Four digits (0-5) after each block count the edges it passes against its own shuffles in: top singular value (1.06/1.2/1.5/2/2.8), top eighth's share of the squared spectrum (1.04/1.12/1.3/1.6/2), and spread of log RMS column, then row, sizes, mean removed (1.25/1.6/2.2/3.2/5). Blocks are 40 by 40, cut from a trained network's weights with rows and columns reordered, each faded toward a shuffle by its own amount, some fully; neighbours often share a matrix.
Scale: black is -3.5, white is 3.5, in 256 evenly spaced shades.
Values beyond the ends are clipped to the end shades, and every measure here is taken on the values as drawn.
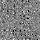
2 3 1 1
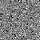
2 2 1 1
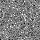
0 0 0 0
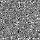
2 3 1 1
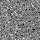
0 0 0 0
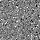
0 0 0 0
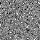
1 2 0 0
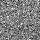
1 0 0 0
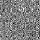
3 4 2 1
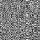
3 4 2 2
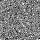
0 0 0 0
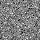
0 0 0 0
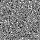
1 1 0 0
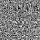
3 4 1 2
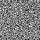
2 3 1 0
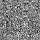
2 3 1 1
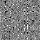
3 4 2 1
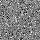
0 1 0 0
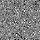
2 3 1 1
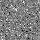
0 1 0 0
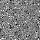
2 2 1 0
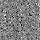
2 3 1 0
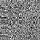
3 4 1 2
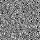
2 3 1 0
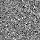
1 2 0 0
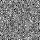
2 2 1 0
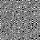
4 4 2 1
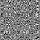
4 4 2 2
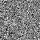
2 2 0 0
